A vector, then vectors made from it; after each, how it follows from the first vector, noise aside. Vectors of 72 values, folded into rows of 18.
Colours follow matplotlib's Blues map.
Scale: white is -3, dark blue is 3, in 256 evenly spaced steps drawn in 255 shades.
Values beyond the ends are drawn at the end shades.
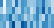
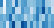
copied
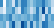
copied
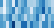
copied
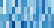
copied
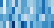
copied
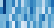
negated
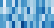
copied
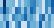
negated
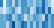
copied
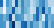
copied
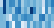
negated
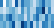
copied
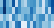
negated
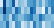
negated
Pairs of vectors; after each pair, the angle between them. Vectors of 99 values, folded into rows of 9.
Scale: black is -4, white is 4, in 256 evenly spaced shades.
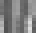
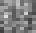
partly opposed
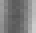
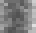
nearly parallel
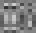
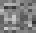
nearly parallel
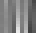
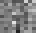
partly opposed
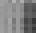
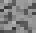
orthogonal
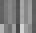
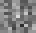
partly opposed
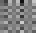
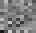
partly opposed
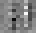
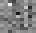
partly aligned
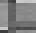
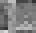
nearly opposite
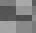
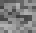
partly aligned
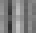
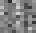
partly aligned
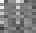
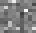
orthogonal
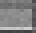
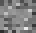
partly aligned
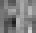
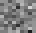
orthogonal
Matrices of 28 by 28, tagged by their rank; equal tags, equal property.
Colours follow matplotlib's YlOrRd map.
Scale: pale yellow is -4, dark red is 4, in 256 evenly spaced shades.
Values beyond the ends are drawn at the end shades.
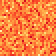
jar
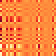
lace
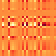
lace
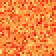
jar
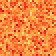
jar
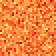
jar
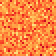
jar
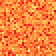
jar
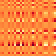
lace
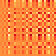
lace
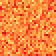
jar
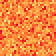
jar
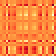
lace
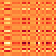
lace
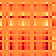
lace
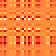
lace
